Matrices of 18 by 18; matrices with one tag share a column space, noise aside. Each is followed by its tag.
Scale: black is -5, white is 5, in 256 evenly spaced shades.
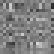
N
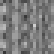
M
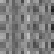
M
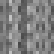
M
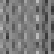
M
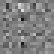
N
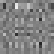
N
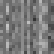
M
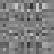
N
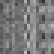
M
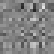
N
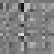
N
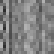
M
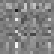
N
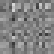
N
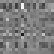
N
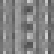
M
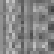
M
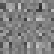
N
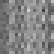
M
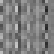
M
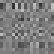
N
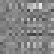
N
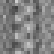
M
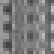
M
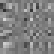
N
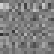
N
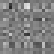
N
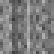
M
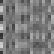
M
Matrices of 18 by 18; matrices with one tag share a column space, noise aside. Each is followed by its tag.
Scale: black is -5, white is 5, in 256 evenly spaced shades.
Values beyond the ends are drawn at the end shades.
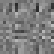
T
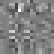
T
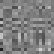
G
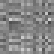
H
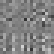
H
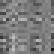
H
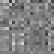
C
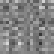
C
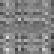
H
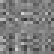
H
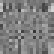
T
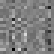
G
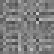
H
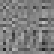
G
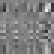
T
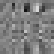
T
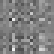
H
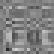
G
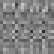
T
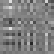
C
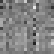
C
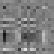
G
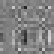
G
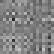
H
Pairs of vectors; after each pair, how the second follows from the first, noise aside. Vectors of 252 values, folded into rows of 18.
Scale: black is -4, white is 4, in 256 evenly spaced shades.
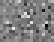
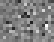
negated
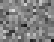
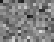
reversed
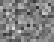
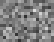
reversed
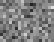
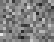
reversed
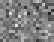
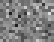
negated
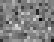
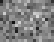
reversed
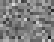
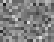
reversed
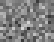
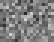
reversed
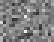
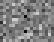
negated
